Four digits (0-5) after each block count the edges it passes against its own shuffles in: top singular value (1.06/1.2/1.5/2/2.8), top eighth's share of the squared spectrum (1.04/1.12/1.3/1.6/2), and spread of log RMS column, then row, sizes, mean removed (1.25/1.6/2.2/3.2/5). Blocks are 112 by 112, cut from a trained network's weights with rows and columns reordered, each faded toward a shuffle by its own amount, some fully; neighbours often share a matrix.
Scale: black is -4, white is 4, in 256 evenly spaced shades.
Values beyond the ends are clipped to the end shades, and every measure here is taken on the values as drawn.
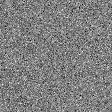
0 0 0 0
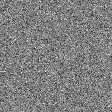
0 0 0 0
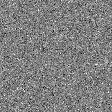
0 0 0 0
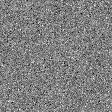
0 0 0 0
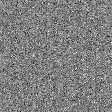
1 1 0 0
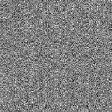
4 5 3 2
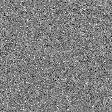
1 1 0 1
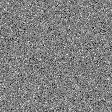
0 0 0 0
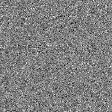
2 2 0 2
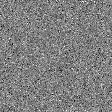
2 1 1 0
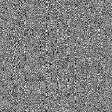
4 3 3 1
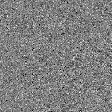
3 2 2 1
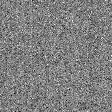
1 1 0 0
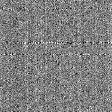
3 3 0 3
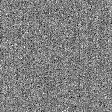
2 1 0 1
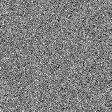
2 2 0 0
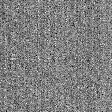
3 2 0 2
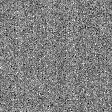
2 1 0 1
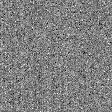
2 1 0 1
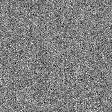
1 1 0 0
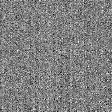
3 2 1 2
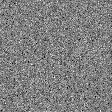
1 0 0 0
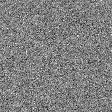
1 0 0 0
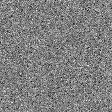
1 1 0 0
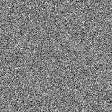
2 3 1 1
